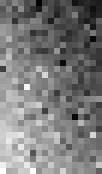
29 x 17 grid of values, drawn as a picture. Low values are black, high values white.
There is an overall slope up to the bottom left. The values follow a bell shape. On average the colour sits 50% of the way up the scale. The bottom left is the ninth with the highest average. The halves do not mirror each other.
